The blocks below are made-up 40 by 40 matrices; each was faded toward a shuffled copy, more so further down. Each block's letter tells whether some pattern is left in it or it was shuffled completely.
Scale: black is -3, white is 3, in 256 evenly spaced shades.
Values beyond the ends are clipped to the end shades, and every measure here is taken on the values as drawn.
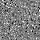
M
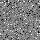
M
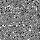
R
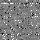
R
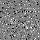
R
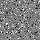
R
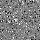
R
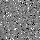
M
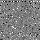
R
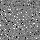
M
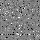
R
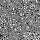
M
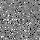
R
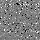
R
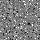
M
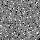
M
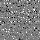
R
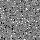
M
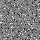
M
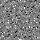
R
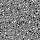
M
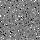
M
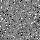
M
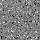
R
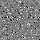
R
